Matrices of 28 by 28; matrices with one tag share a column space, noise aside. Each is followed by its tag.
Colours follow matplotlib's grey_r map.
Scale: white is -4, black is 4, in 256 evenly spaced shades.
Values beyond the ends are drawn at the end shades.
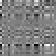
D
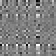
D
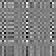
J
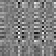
J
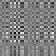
J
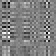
J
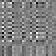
J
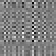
J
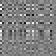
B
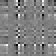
D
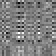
J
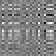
B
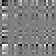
D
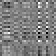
J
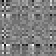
D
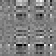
D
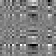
D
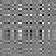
B
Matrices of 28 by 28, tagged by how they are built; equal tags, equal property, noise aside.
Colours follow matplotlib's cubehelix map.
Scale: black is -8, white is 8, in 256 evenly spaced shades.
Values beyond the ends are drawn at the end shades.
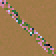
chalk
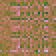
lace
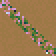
chalk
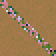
chalk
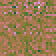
lace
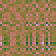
lace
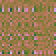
lace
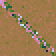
chalk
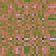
lace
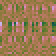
lace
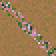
chalk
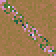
chalk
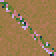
chalk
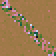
chalk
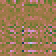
lace
